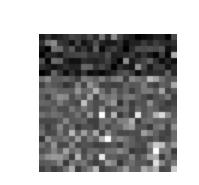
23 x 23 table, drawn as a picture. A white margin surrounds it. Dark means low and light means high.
Stripes: none. Calmest part: middle left. Seam: horizontal, 30% of the way down, the bottom part higher.
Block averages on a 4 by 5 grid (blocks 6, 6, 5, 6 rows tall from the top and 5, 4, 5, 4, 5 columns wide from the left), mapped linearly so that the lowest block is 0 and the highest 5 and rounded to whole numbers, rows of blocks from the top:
0 0 0 0 0
3 3 3 3 3
3 4 4 4 4
4 4 4 3 5
